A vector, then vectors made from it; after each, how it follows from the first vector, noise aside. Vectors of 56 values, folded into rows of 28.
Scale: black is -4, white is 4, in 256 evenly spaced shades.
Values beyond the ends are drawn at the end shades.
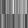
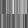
copied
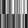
scaled up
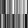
scaled up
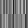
sign-scrambled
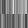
copied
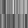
copied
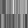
copied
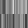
copied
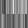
copied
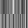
sign-scrambled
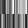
scaled up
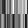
scaled up
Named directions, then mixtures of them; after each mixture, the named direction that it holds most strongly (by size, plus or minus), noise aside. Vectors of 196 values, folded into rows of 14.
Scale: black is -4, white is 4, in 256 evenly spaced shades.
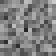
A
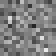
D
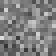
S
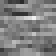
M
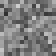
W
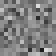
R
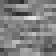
M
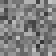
S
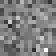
D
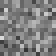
S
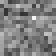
W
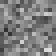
W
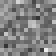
R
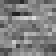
M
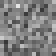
W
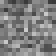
A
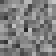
A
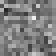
W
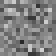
R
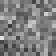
S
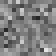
R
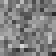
W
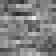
M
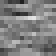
M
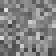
S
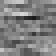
M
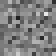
D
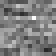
M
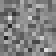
D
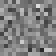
R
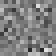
R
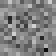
D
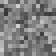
W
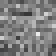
S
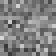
S
